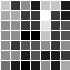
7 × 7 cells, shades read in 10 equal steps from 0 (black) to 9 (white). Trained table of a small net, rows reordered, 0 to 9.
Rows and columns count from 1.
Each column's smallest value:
4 1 0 0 1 1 1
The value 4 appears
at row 7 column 1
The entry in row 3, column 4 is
2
